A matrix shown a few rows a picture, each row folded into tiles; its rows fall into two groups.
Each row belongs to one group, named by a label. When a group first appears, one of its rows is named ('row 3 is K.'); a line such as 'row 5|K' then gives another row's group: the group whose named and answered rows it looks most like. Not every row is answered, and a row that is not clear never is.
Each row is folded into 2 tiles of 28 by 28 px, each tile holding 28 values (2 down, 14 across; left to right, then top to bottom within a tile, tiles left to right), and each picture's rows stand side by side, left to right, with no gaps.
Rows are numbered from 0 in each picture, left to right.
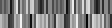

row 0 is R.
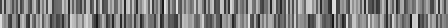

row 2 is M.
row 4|R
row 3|M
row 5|M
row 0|R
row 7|R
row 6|M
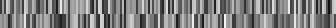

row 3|R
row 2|M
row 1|M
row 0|R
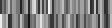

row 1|M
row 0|R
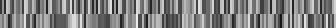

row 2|R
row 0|R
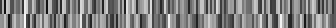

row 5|R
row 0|R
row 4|M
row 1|R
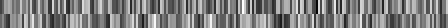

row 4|M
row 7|M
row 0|M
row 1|M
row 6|R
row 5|M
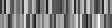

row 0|R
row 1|R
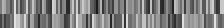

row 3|M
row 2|M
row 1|R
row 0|M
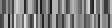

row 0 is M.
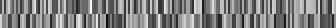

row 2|M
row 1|R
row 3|M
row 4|R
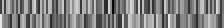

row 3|R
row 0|R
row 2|M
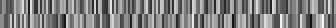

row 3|R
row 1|M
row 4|R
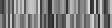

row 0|M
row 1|M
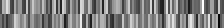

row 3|R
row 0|M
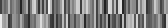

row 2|M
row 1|M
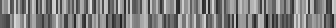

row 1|R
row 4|M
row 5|M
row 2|M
